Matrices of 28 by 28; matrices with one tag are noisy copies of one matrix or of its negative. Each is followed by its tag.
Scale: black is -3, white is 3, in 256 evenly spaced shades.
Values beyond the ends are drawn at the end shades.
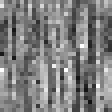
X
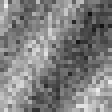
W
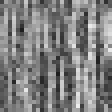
X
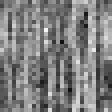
X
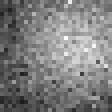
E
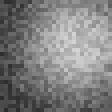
E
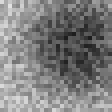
E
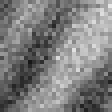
W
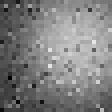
E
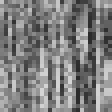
X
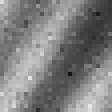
W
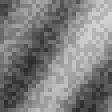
W
